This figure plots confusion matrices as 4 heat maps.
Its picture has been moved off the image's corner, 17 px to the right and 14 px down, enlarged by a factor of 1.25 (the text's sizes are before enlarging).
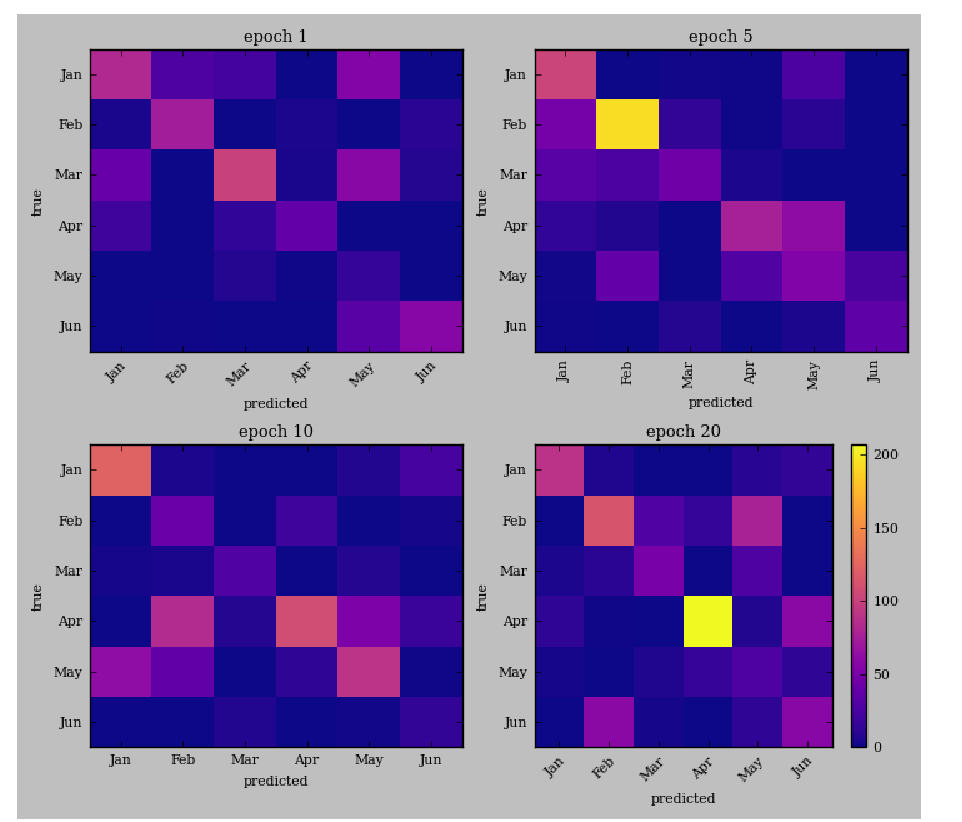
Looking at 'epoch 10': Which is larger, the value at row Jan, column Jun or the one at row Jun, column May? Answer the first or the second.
the first
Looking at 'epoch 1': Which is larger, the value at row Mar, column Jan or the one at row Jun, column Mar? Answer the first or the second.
the first
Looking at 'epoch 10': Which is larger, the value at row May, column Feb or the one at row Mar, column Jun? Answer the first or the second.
the first
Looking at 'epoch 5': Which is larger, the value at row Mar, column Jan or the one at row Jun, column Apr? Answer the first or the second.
the first
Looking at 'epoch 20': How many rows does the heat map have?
6
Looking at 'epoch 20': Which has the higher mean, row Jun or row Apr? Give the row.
Apr
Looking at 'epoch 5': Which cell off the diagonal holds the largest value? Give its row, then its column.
Apr, May
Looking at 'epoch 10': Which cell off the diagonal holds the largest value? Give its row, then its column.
Apr, Feb
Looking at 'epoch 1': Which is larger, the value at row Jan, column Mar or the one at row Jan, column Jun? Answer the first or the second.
the first
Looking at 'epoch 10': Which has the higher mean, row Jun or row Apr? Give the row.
Apr
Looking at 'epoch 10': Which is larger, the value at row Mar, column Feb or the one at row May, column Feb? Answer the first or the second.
the second
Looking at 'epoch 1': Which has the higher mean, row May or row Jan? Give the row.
Jan
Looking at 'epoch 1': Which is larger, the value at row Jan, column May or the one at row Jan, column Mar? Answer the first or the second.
the first
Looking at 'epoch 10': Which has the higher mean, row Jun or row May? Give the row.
May
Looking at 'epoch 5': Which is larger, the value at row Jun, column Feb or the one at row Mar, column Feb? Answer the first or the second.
the second
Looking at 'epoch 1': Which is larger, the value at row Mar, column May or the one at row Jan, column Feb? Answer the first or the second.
the first
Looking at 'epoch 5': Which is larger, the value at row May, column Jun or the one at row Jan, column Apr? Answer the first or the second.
the first
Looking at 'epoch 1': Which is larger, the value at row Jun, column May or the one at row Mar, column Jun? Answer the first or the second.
the first
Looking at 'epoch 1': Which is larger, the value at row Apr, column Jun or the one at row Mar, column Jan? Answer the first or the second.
the second
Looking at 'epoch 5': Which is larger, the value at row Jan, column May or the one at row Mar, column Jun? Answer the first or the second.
the first
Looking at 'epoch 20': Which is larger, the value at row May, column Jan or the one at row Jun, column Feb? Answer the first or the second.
the second
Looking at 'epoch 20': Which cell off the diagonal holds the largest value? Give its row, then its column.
Feb, May
